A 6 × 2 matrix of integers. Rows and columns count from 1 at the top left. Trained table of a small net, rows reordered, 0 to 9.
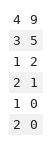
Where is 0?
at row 5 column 2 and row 6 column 2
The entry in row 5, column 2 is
0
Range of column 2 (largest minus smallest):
9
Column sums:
13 17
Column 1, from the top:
4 3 1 2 1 2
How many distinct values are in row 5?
2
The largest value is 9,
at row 1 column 2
